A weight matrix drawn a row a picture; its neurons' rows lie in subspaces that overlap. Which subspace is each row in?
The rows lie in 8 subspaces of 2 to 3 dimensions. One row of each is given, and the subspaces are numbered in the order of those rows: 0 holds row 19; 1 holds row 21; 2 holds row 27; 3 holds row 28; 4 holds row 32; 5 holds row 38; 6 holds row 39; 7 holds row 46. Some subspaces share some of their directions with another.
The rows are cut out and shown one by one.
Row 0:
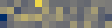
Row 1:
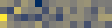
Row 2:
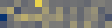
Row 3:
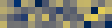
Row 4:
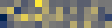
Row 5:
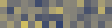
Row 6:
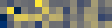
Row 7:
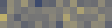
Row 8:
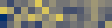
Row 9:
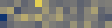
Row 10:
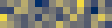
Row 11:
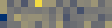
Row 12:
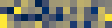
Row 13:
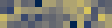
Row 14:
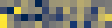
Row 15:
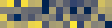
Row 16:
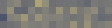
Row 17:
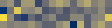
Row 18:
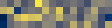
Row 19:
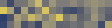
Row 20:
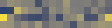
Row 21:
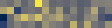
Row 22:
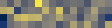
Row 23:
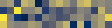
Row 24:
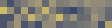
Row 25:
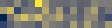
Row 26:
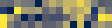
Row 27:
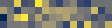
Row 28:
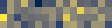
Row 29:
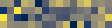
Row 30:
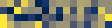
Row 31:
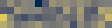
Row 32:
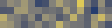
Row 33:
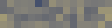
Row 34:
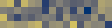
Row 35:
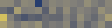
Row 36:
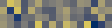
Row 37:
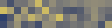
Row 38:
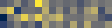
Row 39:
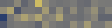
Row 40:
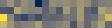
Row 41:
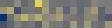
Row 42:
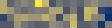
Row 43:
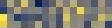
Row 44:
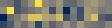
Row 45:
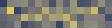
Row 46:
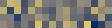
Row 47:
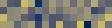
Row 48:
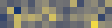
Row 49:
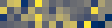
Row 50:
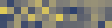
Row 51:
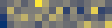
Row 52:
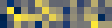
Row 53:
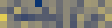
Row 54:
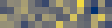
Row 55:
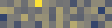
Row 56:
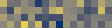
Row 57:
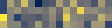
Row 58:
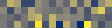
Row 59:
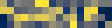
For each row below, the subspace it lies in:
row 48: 7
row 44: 2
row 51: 2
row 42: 6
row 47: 7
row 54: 4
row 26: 1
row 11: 3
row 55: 7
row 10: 4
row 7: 3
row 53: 4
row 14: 1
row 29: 2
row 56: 5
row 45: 3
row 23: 2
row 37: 0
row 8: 0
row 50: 0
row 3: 2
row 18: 5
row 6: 7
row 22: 5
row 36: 7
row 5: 5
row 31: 6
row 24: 0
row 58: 7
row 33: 6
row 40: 6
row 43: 3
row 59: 6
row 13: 1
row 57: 3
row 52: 7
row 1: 6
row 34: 1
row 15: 1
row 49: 7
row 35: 4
